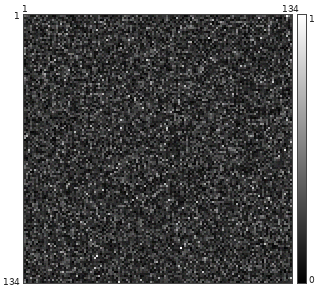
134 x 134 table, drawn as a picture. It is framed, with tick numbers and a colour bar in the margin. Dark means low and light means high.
Fine speckle covers the field. On average the colour sits 20% of the way up the scale. There is no overall slope. The values are skewed, with a long tail toward high values.
